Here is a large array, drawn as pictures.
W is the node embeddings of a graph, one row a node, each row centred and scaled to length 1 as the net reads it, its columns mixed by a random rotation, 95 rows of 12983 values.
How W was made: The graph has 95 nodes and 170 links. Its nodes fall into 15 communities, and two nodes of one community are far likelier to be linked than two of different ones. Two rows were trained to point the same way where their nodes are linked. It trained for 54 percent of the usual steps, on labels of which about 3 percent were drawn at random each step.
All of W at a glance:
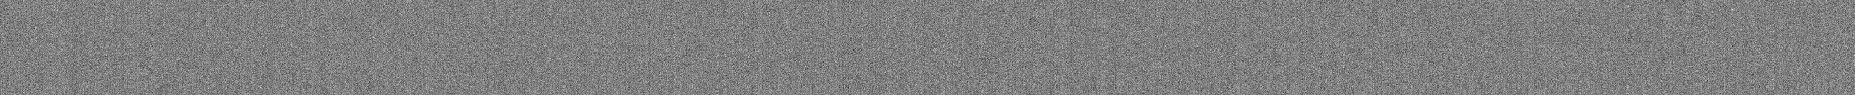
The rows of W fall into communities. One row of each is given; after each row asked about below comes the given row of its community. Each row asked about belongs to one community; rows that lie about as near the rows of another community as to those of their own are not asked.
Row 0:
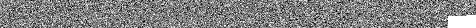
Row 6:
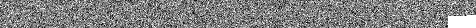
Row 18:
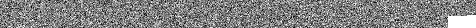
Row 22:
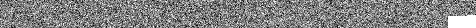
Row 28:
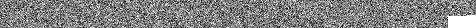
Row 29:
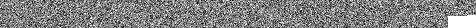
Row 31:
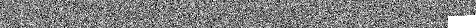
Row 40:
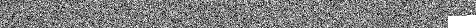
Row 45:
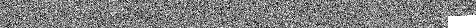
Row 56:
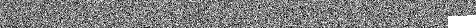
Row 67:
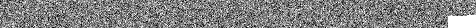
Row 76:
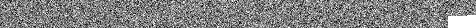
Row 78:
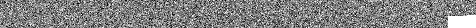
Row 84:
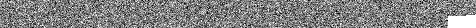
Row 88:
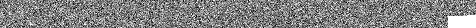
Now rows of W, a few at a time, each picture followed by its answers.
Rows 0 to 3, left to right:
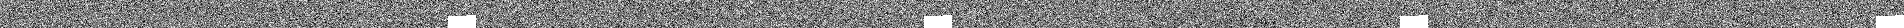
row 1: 22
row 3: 45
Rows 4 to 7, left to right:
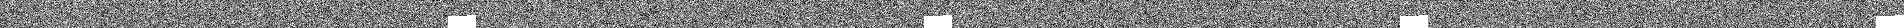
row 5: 40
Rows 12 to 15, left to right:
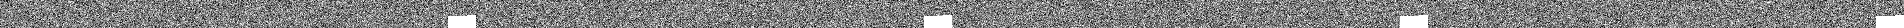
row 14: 78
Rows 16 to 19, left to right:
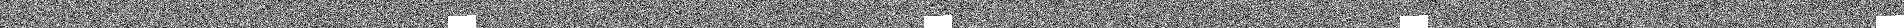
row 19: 56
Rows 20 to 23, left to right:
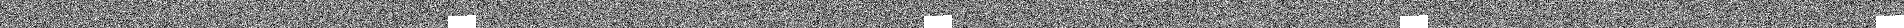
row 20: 76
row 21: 56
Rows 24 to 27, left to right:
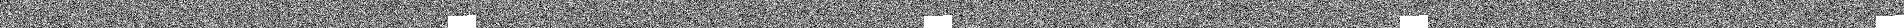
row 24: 67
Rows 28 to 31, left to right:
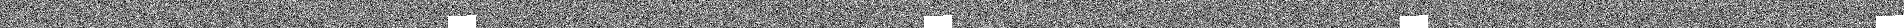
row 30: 40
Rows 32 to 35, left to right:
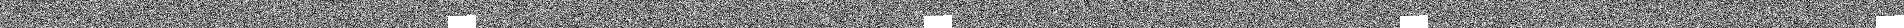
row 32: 78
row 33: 88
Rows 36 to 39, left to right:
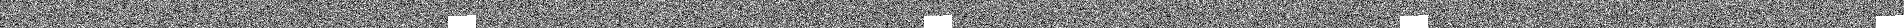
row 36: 40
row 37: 84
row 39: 31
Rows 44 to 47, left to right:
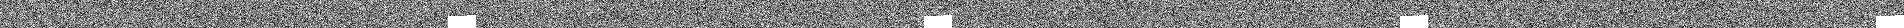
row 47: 6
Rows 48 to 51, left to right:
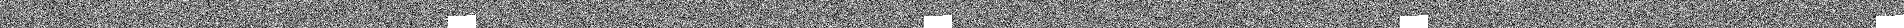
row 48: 84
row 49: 45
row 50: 45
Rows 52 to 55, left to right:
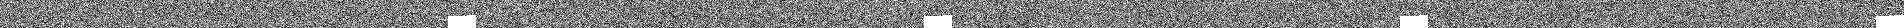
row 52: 22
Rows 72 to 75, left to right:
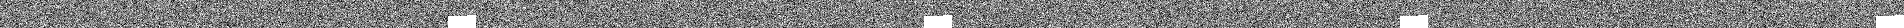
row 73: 18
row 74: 84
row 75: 78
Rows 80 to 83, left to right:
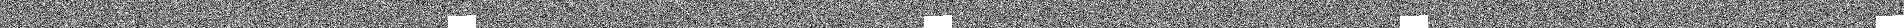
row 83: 31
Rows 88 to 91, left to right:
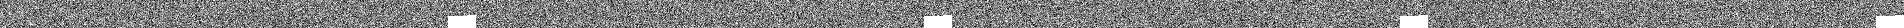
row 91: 56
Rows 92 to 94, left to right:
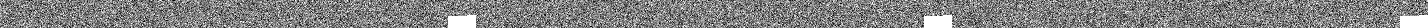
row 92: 0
